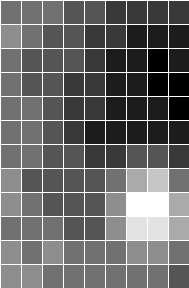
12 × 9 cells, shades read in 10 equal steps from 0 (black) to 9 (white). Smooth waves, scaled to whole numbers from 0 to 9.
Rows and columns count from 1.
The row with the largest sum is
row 9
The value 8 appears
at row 10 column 7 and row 10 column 8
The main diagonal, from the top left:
4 4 3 2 2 1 3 7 6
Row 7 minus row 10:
0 0 -1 0 -1 -3 -5 -5 -4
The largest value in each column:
5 5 5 4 4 5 9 9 6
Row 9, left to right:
5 4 3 3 3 5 9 9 6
